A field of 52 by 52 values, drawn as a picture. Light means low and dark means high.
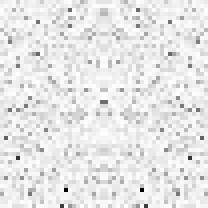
Histogram: skewed, a long tail of high values. Seam: none. Average level on the scale: 10%. Mirror symmetry: left to right. Stripes: none. Slope: none. Odd rows or columns: none.
